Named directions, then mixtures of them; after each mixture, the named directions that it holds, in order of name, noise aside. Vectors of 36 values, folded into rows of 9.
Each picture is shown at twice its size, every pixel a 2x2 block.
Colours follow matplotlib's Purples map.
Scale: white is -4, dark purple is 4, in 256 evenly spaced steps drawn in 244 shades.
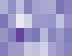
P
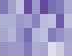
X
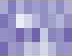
P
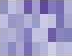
X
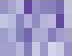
X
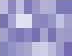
P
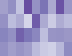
P, X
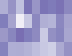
P, X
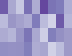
X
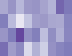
P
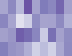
P, X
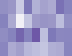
P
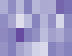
P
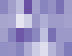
P, X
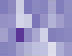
P, X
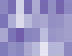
P, X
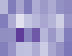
P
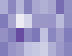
P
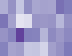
P
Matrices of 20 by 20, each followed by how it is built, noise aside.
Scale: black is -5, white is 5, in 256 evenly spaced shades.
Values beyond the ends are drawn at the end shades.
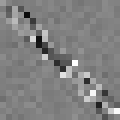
banded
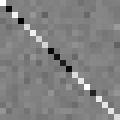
diagonal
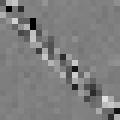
banded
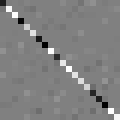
diagonal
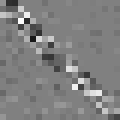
banded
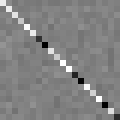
diagonal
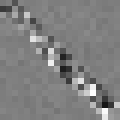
banded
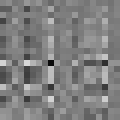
low rank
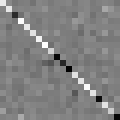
diagonal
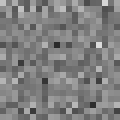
low rank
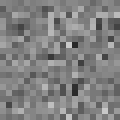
low rank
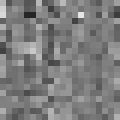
low rank
